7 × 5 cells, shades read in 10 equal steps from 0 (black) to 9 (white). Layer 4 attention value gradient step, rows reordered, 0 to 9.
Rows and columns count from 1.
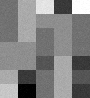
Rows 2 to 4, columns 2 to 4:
6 5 5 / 6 4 5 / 5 4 5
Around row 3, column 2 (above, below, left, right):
6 5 4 4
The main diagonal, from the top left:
4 6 4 5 2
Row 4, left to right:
5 5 4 5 4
